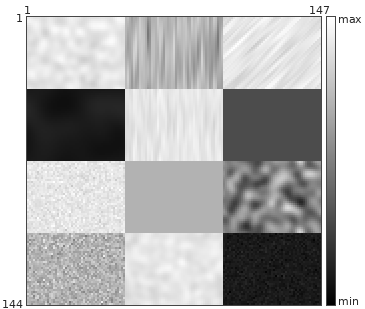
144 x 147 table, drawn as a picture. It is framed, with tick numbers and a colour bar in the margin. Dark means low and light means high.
The table splits into 4 rows of 3 panels. Panel 1,1: very high, blotchy, faint in contrast. Panel 1,2: high, streaked downward. Panel 1,3: very high, slanting up to the right, faint in contrast. Panel 2,1: very low, smooth, faint in contrast. Panel 2,2: very high, streaked downward, faint in contrast. Panel 2,3: low, flat. Panel 3,1: very high, fine-grained, faint in contrast. Panel 3,2: high, flat. Panel 3,3: middling, blotchy, strong in contrast. Panel 4,1: high, fine-grained. Panel 4,2: very high, blotchy, faint in contrast. Panel 4,3: very low, fine-grained, faint in contrast.
